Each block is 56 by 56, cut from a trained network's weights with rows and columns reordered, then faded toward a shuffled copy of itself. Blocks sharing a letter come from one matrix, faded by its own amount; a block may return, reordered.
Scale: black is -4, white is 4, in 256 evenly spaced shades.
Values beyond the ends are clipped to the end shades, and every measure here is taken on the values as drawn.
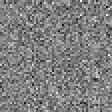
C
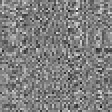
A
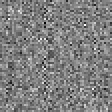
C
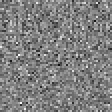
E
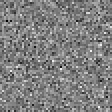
E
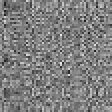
A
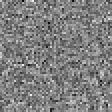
C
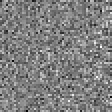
C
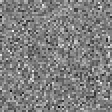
E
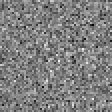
E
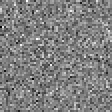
E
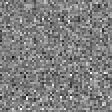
C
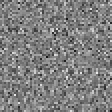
C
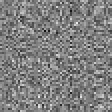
A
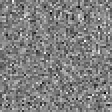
E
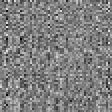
A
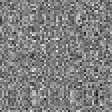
A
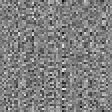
A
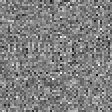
C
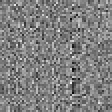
A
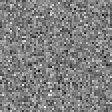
E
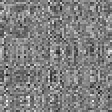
A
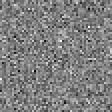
C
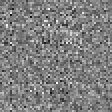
C
